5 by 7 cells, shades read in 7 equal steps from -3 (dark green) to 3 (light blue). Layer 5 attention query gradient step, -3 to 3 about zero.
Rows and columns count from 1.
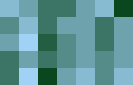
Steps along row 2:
up down up same down up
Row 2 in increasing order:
-1 -1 0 1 1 1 2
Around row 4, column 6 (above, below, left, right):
-1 0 1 1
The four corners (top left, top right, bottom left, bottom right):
2 -3 -1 2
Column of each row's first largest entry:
1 2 2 2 2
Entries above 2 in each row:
0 0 1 0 1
